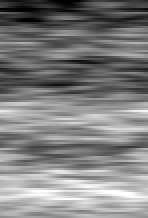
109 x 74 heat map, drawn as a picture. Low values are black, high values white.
Overall the values sit about 50% of the way up the scale. Horizontal stripes repeat 3 times down the table. There is an overall slope up to the bottom.
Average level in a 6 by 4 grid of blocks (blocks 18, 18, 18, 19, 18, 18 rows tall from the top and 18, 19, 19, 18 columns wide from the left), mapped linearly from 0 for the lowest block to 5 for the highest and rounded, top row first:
0 0 1 1 / 2 2 1 2 / 2 2 2 2 / 3 3 4 4 / 3 3 3 3 / 5 5 5 5
